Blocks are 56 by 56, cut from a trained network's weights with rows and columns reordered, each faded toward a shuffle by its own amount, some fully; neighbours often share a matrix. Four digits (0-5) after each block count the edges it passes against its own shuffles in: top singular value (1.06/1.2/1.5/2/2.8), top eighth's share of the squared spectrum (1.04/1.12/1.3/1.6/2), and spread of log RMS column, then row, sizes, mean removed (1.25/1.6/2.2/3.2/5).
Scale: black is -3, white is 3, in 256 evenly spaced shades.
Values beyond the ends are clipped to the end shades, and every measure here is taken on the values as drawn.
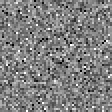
0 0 0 0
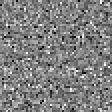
3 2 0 1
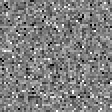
2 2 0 1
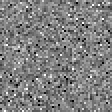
0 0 0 0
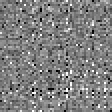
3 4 2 2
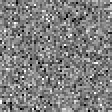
1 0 0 0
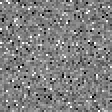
0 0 0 0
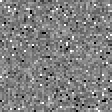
0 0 0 0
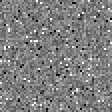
0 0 0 0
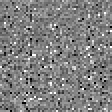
2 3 1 1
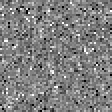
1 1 0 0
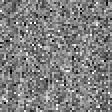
1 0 0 0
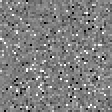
1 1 0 0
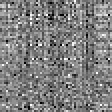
4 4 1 3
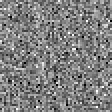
1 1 0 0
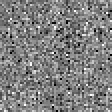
3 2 1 1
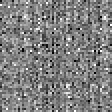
3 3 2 2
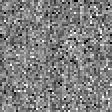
1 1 0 0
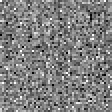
2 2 0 0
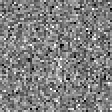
2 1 0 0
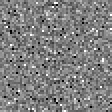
1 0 0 0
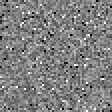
1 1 0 1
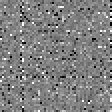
3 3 2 1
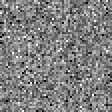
1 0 0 0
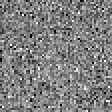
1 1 0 0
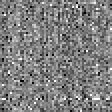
3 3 0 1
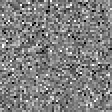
2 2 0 1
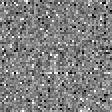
2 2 0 1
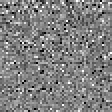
3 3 1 1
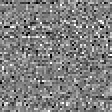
3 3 1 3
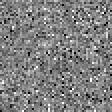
1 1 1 0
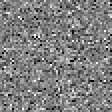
2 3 1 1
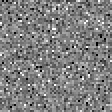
0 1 0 0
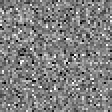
3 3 1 2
